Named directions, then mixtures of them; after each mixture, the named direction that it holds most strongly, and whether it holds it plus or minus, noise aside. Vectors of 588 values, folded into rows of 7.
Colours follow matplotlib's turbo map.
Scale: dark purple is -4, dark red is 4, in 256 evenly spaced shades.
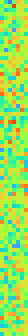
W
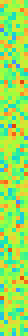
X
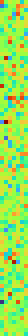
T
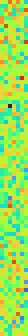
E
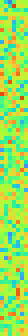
W, plus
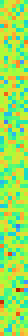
E, plus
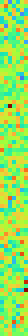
E, minus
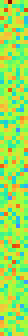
W, minus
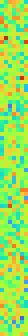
E, plus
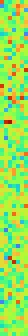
T, plus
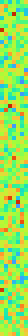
X, minus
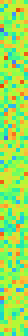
X, plus
